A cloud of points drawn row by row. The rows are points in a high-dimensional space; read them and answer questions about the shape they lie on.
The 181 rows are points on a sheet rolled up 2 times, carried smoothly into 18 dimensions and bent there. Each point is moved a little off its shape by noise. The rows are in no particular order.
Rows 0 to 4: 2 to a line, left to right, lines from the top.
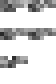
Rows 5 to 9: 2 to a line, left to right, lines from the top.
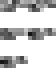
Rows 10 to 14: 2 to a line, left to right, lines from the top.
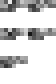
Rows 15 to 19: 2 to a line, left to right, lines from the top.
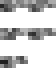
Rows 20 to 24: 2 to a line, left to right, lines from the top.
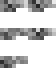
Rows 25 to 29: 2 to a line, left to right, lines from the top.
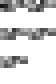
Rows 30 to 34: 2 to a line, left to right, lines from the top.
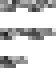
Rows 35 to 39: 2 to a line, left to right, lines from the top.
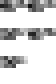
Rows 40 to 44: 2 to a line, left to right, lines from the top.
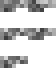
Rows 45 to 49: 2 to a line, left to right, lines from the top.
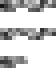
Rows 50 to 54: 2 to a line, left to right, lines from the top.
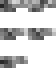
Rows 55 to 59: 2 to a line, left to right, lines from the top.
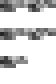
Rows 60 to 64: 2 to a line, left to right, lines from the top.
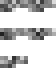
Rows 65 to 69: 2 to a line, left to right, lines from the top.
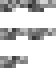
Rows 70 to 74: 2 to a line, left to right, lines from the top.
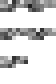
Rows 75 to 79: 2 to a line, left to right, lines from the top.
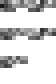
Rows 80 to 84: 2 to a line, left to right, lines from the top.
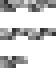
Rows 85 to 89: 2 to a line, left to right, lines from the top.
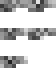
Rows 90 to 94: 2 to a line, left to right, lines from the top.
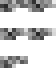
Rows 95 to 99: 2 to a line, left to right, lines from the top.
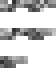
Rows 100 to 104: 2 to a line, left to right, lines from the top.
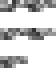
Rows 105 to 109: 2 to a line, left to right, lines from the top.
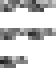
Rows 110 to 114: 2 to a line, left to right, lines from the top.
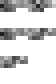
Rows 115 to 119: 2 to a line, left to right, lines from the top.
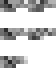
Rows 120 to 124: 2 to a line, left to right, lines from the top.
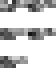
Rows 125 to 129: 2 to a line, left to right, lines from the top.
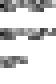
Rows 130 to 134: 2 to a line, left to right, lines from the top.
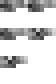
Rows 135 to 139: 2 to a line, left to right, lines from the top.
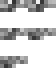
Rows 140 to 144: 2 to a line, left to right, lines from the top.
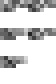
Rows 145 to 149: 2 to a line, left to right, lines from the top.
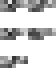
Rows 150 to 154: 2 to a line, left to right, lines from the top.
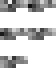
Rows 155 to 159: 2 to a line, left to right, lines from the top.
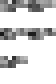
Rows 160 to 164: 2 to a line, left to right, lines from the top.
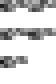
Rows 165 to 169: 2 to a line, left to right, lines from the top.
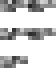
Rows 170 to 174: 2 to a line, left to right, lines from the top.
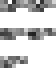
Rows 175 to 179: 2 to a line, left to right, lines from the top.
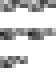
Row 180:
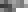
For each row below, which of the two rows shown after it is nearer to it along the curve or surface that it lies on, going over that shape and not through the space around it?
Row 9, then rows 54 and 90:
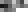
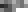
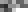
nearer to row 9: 90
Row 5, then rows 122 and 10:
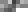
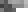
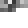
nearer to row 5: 122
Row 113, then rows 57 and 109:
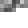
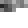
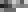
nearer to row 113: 57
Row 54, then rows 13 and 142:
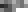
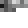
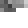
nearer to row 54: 142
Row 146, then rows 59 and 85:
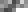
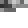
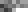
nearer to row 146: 85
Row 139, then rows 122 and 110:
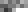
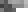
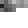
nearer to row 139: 110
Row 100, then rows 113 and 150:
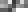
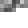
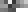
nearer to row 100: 150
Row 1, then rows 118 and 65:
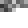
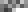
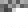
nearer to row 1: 65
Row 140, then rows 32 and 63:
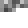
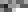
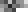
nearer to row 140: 32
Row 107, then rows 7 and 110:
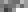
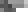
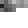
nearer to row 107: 110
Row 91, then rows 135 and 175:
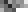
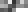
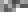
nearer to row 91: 135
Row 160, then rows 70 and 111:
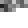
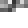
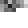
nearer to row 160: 111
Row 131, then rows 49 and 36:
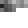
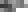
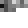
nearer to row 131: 49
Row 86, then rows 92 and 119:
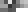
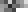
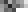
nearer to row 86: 92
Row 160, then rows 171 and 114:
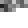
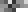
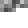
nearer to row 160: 114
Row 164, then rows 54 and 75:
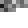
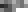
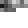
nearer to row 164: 75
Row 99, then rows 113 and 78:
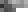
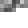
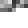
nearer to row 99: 113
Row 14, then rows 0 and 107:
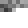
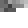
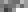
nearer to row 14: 107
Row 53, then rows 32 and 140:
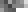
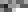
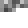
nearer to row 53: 140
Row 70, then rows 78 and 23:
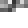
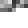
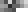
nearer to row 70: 78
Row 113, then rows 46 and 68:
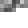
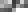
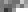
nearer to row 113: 68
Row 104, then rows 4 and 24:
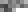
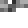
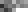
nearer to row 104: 24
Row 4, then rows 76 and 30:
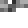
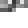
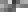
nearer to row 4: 76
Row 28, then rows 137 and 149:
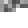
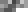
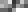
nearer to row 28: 137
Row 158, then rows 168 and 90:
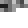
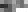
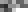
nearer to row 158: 90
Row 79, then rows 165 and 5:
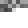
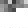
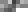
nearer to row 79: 5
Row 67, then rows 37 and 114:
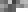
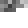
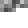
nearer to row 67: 37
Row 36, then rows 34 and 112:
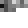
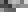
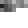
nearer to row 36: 34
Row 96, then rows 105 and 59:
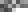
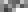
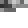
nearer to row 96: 105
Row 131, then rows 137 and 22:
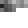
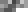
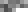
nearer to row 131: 22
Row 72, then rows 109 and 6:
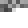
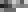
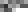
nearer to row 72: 6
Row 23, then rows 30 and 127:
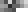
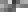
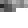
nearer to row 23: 30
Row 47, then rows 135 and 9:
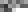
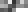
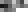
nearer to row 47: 9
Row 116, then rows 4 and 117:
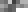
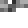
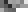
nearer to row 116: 117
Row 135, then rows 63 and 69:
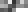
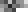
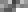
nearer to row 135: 63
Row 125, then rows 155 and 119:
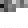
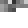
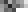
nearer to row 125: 119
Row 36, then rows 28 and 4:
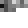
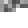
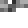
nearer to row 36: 28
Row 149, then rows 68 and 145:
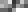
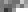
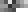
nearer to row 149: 145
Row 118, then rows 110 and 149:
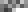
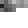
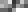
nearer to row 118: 110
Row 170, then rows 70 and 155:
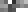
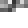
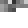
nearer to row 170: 70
